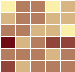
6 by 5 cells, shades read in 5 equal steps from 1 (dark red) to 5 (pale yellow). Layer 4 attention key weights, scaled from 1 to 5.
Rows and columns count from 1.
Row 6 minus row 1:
-3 1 0 -2 -1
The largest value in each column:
5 4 4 5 5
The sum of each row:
20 18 19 12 16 15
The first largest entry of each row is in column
1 1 5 2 4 2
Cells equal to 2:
3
